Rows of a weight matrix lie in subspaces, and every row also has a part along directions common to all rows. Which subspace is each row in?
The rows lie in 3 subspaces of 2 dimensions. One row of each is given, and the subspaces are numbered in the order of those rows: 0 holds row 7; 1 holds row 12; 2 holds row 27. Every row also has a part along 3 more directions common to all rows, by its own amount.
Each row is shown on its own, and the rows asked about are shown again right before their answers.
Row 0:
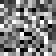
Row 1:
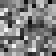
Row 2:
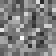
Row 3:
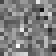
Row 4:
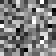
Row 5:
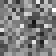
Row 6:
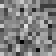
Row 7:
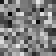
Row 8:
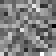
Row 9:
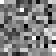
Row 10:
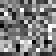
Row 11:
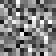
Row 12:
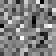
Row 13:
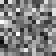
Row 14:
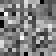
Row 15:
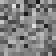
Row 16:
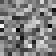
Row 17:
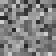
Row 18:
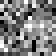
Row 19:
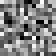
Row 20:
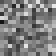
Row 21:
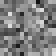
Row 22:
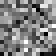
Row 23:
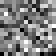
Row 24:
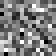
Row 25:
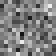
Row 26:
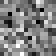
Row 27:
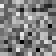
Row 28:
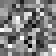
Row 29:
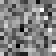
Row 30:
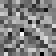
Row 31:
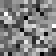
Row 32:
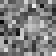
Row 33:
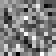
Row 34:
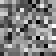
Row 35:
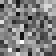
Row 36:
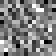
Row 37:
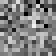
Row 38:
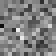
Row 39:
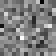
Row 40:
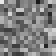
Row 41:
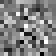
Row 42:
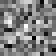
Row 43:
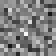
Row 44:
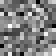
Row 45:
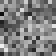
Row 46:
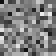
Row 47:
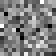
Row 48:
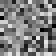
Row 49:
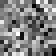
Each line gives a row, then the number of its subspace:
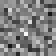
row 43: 2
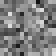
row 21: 0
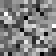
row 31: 2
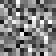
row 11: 2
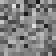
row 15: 1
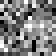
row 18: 0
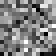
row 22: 2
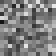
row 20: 1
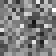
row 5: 1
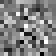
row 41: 2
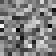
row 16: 1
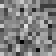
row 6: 2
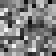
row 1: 0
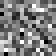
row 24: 2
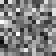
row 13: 0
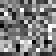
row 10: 2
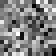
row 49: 0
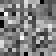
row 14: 1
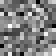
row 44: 0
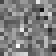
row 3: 0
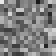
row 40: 0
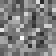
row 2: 1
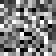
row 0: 2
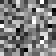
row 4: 1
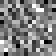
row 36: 2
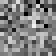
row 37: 1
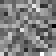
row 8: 2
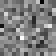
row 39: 1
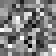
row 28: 1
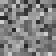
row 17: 1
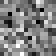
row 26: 0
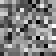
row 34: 2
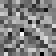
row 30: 2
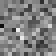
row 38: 1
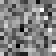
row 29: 0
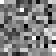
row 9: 0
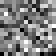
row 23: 2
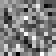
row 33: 2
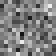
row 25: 2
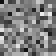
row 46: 0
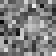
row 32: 0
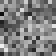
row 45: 0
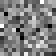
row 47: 1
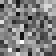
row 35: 2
